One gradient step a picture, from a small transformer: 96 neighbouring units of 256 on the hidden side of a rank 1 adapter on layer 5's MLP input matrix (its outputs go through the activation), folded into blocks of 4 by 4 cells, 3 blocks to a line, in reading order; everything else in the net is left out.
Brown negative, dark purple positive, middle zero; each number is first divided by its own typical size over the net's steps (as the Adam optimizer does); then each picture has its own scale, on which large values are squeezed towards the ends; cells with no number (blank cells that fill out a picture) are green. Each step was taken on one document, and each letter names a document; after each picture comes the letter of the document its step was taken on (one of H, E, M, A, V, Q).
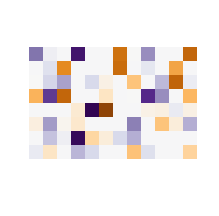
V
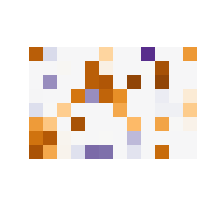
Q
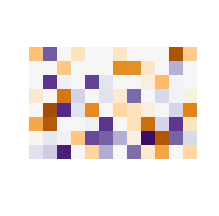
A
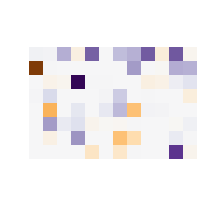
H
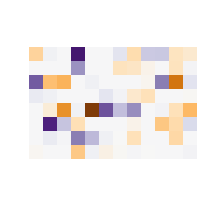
V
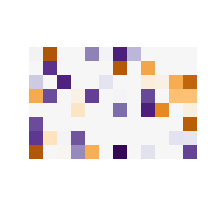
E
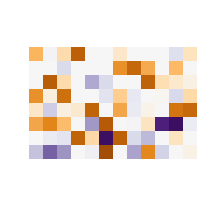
A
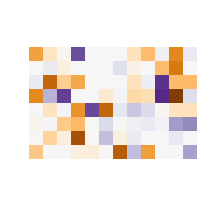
V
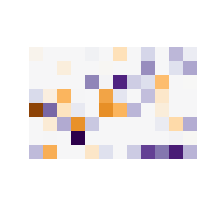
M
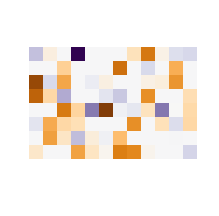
V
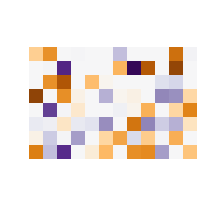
A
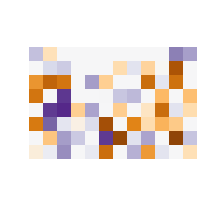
A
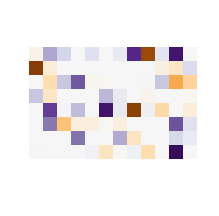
H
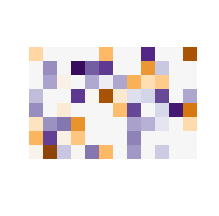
Q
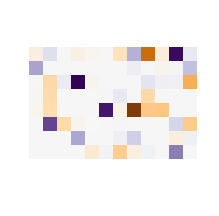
H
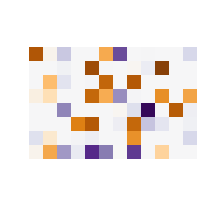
Q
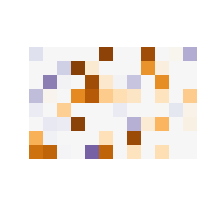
Q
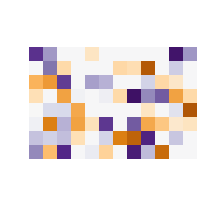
A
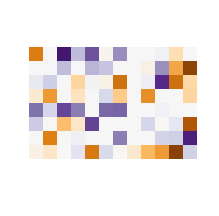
M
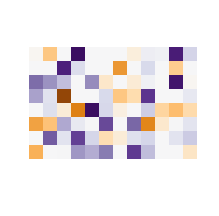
V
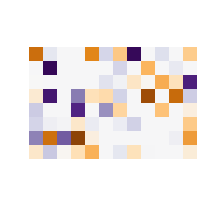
E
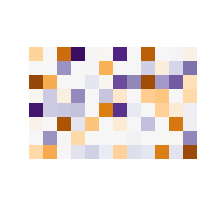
M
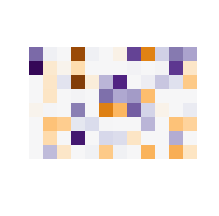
H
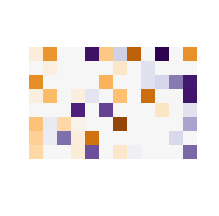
E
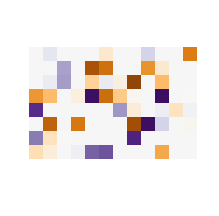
Q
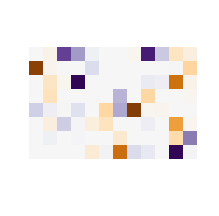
H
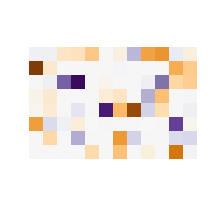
H
